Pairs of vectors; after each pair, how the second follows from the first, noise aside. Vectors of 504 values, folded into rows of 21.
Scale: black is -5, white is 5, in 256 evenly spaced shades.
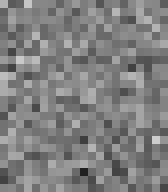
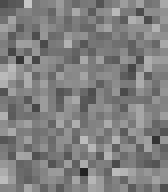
sign-scrambled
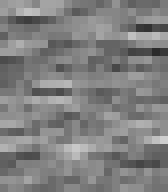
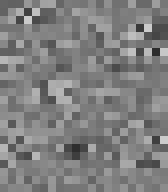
sign-scrambled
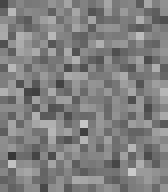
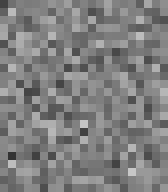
copied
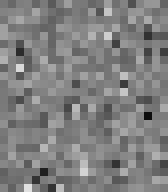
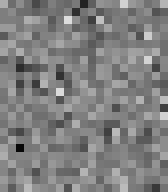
wrapped around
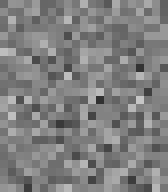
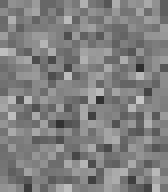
copied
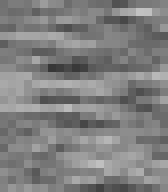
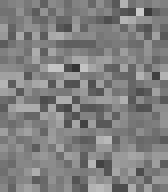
sign-scrambled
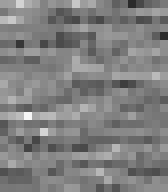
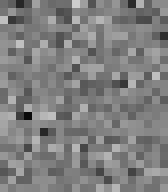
sign-scrambled
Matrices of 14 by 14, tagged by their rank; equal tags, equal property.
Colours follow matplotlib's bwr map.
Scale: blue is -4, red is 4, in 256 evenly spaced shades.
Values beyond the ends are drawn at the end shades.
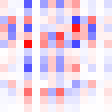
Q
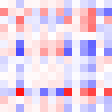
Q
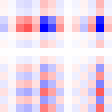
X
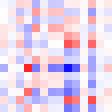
Q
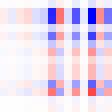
X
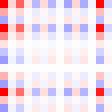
X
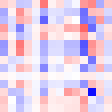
Q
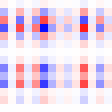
X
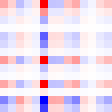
X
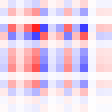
X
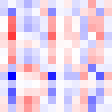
Q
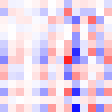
Q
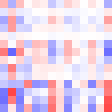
Q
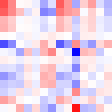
Q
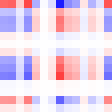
X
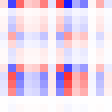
X
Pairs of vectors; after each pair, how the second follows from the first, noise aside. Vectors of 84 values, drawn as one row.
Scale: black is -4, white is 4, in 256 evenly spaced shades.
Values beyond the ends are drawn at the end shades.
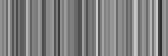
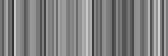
shuffled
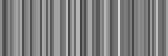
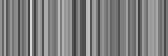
shuffled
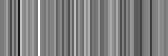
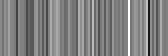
reversed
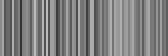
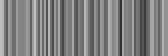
shuffled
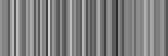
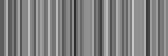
shuffled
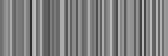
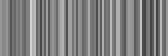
sign-scrambled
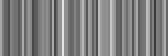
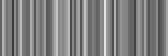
reversed
